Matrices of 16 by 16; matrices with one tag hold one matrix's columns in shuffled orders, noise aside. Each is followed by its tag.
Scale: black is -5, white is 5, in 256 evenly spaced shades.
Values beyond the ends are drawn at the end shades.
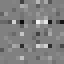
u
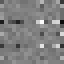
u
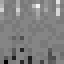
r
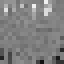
r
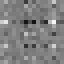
u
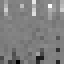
r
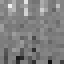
r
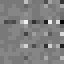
u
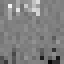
r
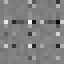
u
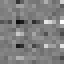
u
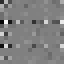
u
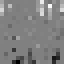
r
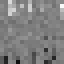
r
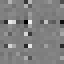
u
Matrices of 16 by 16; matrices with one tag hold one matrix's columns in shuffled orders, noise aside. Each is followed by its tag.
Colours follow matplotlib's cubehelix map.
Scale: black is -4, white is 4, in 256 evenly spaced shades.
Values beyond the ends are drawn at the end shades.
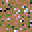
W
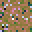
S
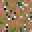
S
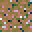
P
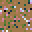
W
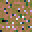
P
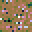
P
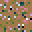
S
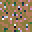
S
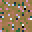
S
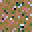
S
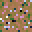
P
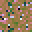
S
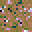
W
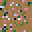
S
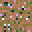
S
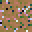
W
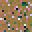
S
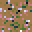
W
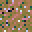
W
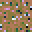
S
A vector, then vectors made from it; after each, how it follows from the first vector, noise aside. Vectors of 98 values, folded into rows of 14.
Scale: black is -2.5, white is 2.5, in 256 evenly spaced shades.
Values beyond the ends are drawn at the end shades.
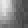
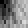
negated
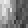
copied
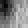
negated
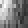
copied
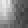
copied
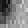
negated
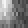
copied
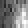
reversed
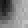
negated
